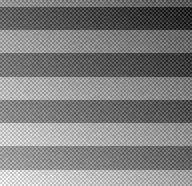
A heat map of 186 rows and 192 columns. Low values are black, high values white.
Slope: up to the bottom left. Ninth with the highest average: bottom left. Mirror symmetry: none. Average level on the scale: 50%. Stripes: horizontal, repeating 4 times. Ninth with the lowest average: top right.
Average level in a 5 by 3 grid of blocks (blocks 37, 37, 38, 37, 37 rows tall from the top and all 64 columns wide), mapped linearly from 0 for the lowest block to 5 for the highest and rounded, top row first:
210 / 321 / 432 / 543 / 543
